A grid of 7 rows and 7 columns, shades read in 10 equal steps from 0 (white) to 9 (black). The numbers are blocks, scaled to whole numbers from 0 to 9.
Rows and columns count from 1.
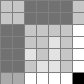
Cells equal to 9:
1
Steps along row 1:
same up same same same down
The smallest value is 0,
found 8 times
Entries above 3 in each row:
4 4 2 2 2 2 1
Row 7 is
3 3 0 0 0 0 9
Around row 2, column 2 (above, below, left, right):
2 5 2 5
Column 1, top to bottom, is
2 2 5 5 5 5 3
